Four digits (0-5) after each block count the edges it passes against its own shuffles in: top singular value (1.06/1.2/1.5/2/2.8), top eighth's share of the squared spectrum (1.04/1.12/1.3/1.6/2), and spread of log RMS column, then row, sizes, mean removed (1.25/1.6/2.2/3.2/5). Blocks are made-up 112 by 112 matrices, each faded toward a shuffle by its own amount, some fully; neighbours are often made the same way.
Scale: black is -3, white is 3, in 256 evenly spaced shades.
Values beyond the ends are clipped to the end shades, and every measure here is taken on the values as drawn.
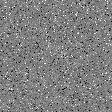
0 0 0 0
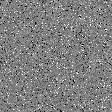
0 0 0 0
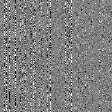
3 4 4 0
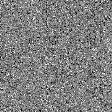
2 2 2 0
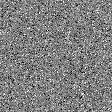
0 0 0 0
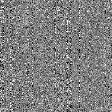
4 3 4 1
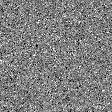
1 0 0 0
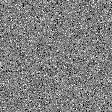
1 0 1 0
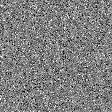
0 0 0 0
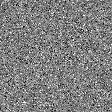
0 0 0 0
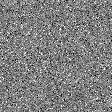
0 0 0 0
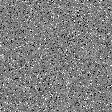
0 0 0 0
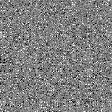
4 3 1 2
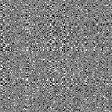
5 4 3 3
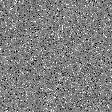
0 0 0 0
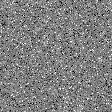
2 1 0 0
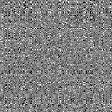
5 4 3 3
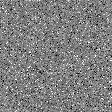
2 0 0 0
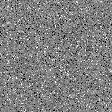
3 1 1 0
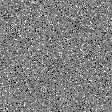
2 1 0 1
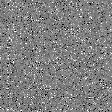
3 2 1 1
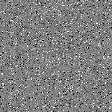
3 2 1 2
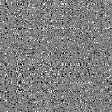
4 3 2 3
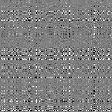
5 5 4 4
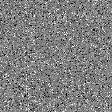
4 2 1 1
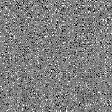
4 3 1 1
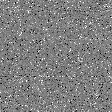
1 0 0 0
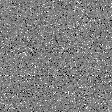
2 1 0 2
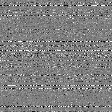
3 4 0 4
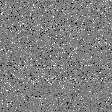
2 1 0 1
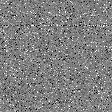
1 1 0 1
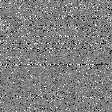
2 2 0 3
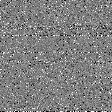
2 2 0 2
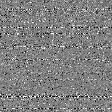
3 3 0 4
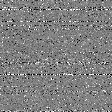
3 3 0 3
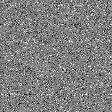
1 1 0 1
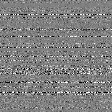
3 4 0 5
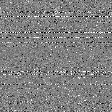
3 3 0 4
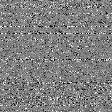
2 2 0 3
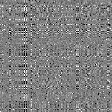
5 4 3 3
